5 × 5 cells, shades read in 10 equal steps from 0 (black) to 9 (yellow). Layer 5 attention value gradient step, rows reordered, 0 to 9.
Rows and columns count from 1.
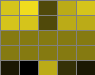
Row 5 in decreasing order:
7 2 1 1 0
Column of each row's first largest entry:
2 1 1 1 3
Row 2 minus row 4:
3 3 -2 2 2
